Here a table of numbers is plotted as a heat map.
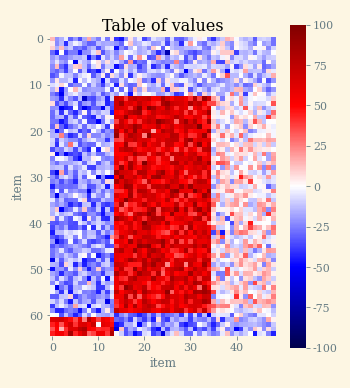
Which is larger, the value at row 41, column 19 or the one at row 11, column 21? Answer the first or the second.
the first
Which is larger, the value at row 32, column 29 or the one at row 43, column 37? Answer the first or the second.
the first
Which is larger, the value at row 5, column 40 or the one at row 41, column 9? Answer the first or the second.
the first
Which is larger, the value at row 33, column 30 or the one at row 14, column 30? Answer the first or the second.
the second
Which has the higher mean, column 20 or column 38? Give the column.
20
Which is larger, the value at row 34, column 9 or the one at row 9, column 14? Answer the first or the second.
the first
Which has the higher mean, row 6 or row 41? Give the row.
41
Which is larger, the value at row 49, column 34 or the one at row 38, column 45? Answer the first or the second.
the first
